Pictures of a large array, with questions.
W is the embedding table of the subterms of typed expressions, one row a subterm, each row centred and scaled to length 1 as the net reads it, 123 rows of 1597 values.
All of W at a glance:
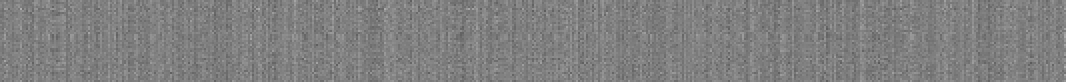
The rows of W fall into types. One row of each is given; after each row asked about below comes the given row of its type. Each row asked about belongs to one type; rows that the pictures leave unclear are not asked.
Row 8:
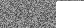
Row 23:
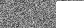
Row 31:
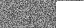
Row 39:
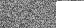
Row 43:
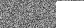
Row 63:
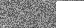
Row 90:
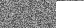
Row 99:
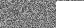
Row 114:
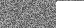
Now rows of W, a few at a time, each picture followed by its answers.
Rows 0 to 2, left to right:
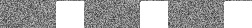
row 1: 114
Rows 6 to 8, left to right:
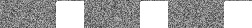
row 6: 39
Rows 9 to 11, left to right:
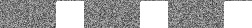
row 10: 8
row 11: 90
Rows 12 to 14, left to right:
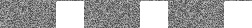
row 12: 90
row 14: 39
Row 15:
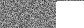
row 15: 114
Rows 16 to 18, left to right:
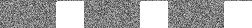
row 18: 63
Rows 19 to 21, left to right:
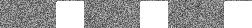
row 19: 114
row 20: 39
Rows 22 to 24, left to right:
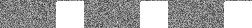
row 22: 99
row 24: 63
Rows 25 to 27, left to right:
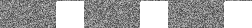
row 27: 63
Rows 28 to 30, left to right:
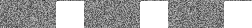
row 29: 31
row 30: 90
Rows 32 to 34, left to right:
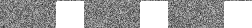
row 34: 39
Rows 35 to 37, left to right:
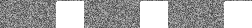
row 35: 23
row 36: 63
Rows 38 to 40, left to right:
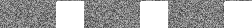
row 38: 8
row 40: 39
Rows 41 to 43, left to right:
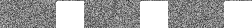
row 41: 114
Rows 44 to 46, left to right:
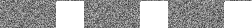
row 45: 90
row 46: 23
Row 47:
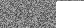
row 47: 8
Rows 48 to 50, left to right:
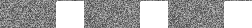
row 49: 39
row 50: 39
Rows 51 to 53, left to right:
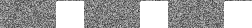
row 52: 43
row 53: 90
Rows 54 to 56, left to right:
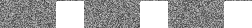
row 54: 90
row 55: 63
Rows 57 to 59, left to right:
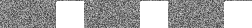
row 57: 31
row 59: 114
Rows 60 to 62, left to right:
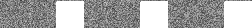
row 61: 90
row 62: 43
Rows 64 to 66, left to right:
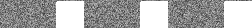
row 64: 114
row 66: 43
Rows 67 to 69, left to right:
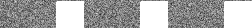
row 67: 39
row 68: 8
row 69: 90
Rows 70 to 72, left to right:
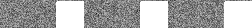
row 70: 63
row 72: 23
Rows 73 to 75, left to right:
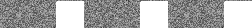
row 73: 43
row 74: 114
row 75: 43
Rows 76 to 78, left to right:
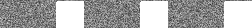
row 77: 63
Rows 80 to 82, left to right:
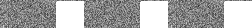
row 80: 63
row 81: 31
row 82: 63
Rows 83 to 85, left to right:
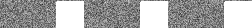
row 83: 99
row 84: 8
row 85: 114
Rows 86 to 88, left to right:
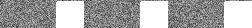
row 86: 23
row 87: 23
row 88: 39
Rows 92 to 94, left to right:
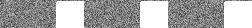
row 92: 23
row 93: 31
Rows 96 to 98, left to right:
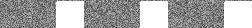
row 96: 99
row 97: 99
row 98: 8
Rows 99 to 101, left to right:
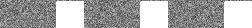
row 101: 8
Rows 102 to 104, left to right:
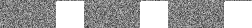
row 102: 99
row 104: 31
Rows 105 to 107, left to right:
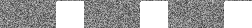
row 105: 8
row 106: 63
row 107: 8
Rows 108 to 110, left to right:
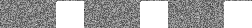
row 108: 114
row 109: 114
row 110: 99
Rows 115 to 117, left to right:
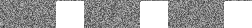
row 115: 8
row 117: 31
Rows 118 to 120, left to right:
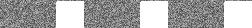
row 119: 114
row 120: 63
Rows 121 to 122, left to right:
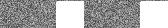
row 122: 39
